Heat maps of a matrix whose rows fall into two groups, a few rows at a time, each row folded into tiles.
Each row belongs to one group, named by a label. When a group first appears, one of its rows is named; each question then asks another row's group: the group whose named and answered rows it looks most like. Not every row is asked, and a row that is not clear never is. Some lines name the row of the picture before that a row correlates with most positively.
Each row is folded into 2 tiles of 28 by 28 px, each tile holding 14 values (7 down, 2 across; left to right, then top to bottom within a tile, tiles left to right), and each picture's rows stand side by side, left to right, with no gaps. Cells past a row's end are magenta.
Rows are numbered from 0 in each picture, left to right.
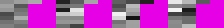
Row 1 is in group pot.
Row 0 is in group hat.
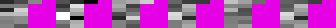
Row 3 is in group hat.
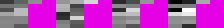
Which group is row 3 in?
pot
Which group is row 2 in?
pot
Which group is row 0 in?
pot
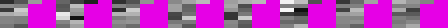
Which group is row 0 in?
pot
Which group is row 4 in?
hat
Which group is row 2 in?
pot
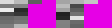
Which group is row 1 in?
hat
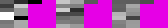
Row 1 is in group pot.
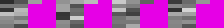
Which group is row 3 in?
pot
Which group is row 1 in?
hat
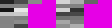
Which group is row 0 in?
pot
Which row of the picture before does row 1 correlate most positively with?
2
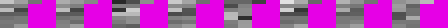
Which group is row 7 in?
hat
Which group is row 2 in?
pot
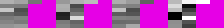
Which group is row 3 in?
hat
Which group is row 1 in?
hat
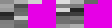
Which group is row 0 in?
hat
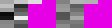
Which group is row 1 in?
hat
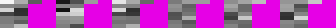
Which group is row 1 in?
pot
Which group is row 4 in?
hat
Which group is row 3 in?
hat
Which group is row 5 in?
hat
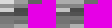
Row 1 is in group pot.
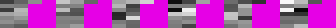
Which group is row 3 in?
pot
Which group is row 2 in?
hat
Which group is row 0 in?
pot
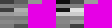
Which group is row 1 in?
pot
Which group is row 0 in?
pot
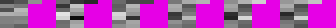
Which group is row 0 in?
pot
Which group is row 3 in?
hat
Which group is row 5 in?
hat
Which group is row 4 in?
hat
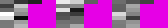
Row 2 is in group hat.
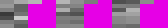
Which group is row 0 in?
hat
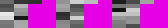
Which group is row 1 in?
hat
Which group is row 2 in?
pot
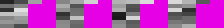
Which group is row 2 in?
hat
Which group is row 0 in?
pot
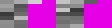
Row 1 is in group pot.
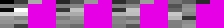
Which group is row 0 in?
pot
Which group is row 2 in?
pot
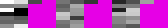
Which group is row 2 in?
pot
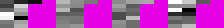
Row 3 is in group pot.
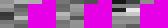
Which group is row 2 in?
pot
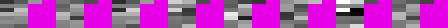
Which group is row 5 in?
hat
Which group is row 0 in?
pot
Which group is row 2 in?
pot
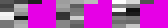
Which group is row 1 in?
hat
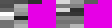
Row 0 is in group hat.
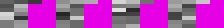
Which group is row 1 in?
hat
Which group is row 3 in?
hat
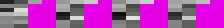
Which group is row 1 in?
hat
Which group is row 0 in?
pot
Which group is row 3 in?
hat
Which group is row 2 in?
hat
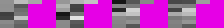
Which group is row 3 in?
pot
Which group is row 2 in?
pot
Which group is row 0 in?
hat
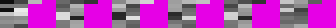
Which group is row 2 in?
hat
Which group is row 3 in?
hat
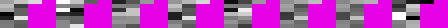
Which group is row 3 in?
hat
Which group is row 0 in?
hat
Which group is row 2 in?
pot
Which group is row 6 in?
hat
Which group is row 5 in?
hat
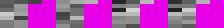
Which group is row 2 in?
pot
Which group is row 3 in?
pot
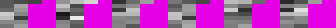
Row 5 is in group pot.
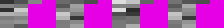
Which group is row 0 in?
pot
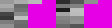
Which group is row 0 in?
hat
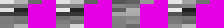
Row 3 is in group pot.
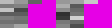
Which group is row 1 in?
hat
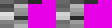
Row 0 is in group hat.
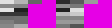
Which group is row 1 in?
pot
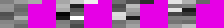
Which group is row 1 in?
hat
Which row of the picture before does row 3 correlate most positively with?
0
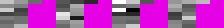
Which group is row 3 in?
hat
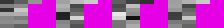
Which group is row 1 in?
hat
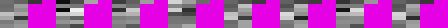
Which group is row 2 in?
pot
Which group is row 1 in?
pot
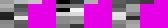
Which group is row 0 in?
hat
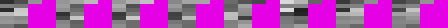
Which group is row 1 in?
hat
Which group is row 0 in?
pot
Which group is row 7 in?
pot
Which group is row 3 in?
hat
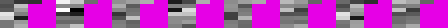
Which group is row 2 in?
hat
